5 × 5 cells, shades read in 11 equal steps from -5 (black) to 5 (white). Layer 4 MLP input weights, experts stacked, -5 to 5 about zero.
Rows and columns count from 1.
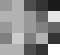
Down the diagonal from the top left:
1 2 1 2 5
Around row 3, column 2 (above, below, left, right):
2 3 1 1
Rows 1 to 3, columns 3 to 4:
-2 -3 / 1 -1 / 1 0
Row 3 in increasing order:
-1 0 1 1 2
